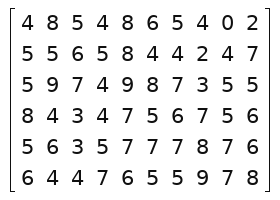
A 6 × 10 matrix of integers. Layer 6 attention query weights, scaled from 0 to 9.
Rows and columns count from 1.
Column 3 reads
5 6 7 3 3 4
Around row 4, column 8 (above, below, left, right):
3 8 6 5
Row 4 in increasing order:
3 4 4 5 5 6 6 7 7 8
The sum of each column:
33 36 28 29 45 35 34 33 28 34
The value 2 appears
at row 1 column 10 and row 2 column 8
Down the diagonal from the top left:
4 5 7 4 7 5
